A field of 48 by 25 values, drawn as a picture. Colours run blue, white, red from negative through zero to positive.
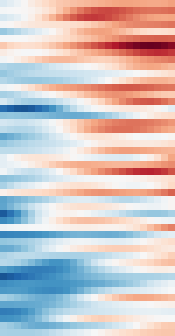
The halves do not mirror each other. The grain runs across in streaks. The ninth with the lowest average is the bottom left. The ninth with the highest average is the top right. Values rise toward the top right.
